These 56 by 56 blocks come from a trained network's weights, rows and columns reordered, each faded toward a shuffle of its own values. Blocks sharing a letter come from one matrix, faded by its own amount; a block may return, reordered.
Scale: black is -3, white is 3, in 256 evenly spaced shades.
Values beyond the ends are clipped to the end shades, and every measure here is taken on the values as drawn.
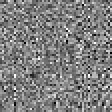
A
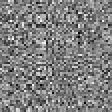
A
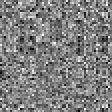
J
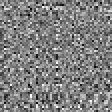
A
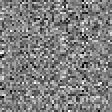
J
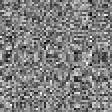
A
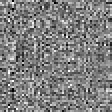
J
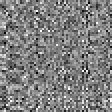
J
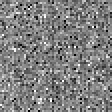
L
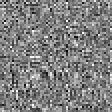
J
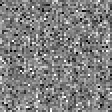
L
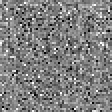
L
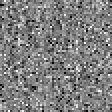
L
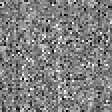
L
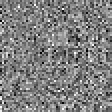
J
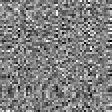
A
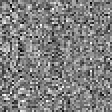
J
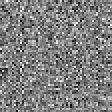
J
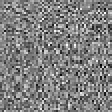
A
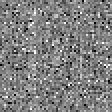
L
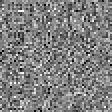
J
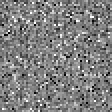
L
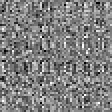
A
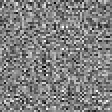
A
